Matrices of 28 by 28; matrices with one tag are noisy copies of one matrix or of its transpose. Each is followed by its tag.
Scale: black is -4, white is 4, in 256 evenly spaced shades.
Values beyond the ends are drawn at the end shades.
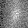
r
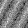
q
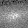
r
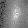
r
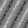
q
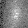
r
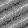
q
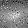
r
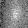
r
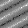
q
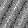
q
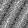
q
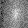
r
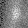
r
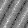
q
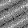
q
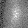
r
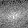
r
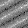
q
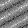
q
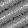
q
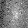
r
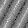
q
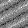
q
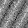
q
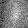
r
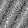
q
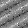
q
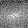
r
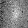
r
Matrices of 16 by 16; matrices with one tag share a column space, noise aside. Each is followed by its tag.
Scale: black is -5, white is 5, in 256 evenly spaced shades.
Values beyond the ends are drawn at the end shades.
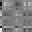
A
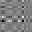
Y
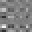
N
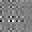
Y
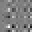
N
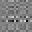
Y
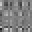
A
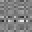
Y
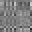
A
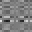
Y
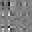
A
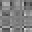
A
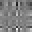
A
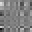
A
